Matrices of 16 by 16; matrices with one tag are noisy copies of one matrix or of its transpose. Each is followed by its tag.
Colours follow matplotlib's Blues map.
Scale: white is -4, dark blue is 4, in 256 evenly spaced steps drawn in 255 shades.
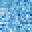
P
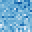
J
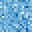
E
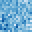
J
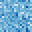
E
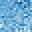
J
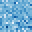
E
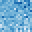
J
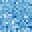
E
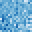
J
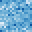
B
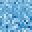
E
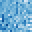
J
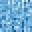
P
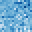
J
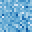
E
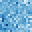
J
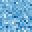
E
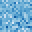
E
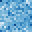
B
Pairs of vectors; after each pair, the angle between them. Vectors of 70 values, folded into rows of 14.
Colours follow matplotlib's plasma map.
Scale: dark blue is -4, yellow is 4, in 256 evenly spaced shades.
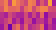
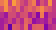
nearly parallel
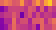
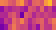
nearly parallel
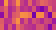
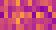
nearly parallel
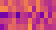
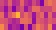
partly opposed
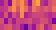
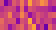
orthogonal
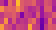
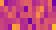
orthogonal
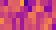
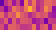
partly opposed
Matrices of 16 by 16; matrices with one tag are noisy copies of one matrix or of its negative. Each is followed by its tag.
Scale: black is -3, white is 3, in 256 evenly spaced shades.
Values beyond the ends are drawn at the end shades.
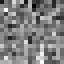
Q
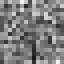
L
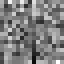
L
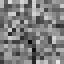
L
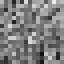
Q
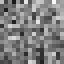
Q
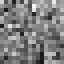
Q
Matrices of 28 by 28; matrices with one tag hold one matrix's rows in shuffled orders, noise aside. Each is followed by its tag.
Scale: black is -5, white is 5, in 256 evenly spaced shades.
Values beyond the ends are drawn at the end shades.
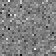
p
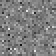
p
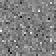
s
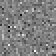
p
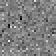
p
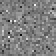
p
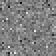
p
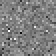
p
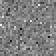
s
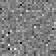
p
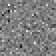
p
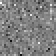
s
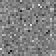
s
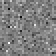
p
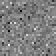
p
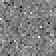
s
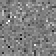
p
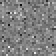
p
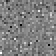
s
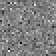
p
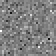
s
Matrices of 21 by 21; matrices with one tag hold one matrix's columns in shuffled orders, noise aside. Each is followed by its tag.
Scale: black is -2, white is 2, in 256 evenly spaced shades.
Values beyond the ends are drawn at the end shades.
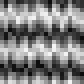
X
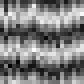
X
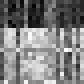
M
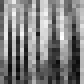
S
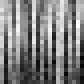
S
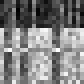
M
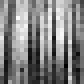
S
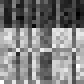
M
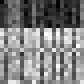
M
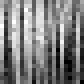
S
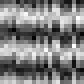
X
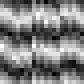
X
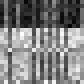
M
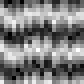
X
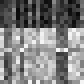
M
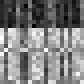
M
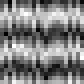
X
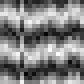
X
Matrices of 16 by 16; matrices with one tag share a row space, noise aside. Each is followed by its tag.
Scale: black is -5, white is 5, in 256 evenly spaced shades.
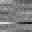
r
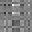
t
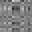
t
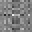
t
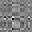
t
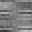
r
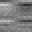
r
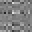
t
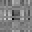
t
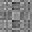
t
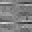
r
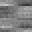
r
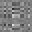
t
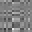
t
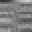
r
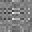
t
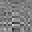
t
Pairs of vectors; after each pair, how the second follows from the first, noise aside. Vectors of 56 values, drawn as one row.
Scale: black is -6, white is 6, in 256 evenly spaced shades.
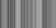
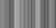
reversed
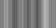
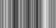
scaled up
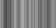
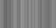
shrunk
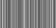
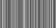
copied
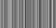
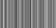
reversed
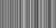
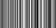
scaled up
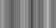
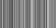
sign-scrambled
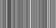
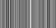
sign-scrambled
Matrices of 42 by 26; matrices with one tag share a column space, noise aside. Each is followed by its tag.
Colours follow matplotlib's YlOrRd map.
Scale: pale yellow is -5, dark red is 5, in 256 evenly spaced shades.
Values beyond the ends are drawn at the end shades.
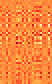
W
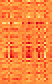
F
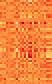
F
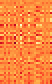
W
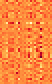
F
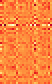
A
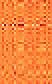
A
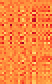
W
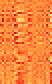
W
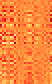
W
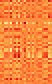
F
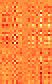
W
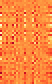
W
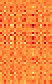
W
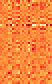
A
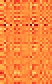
A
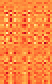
W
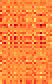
W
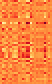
F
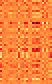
F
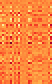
W
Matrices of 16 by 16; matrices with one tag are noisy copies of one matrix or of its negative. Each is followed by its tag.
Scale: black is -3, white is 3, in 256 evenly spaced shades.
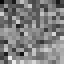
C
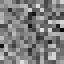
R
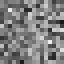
R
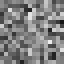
R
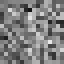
R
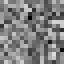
R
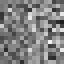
R
